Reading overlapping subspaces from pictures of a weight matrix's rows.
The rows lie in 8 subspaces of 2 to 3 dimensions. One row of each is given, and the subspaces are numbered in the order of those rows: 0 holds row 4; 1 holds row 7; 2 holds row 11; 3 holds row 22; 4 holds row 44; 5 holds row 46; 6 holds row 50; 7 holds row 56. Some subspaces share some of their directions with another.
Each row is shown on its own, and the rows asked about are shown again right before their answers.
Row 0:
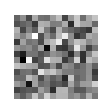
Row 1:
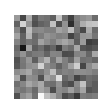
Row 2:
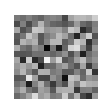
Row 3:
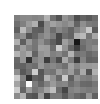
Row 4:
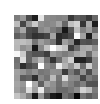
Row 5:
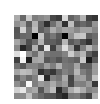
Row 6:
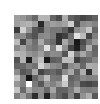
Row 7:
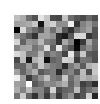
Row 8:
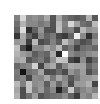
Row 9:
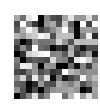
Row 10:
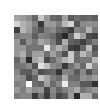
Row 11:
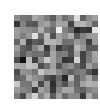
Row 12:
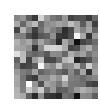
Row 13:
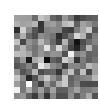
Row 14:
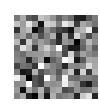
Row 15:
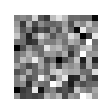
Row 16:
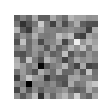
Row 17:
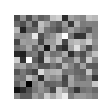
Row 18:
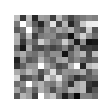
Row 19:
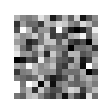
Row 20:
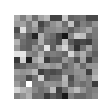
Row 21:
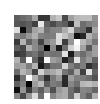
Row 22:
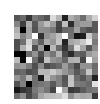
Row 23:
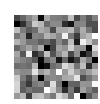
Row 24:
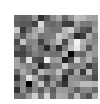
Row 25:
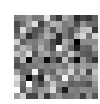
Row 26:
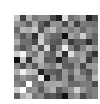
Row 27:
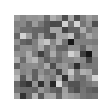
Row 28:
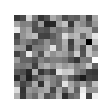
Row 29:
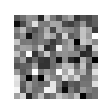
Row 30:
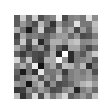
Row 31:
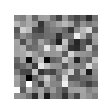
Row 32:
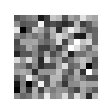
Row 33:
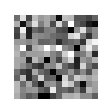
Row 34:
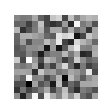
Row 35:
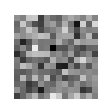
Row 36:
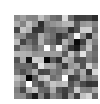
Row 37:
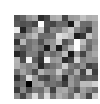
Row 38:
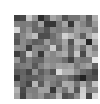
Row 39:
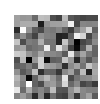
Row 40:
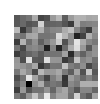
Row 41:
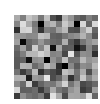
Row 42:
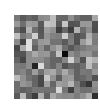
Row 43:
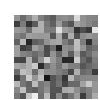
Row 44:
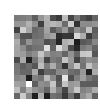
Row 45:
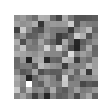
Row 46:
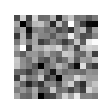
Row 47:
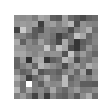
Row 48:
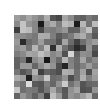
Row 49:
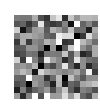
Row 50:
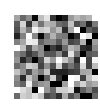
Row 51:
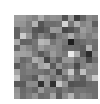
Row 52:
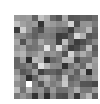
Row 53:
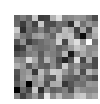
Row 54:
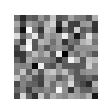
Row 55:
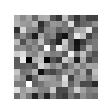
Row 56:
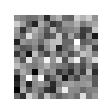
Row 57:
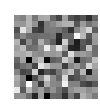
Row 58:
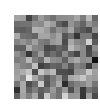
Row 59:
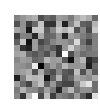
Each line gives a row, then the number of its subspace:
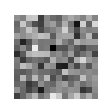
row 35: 0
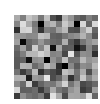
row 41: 0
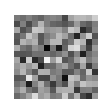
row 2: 6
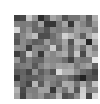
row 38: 1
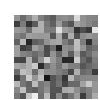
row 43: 2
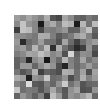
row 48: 0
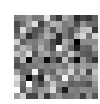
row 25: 7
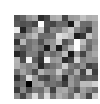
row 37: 1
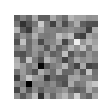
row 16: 5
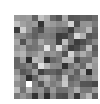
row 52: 7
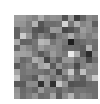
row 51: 4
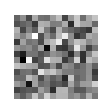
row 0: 2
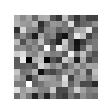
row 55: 2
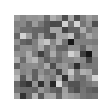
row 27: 4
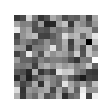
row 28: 1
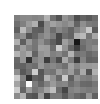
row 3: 7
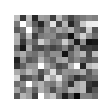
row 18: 5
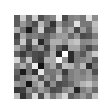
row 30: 3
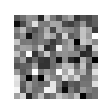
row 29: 7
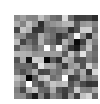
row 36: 6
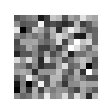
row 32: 2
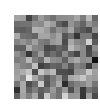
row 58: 1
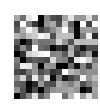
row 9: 0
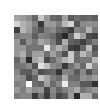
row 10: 7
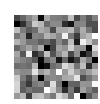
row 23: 7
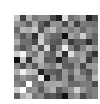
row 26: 3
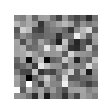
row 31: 1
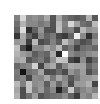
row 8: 3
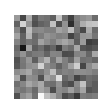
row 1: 5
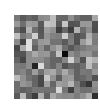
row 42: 3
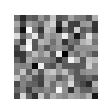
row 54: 3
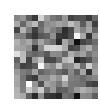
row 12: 0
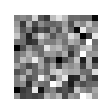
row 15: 6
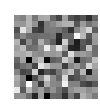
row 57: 1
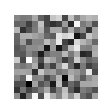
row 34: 4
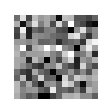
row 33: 5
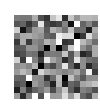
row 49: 4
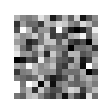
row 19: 2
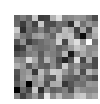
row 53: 6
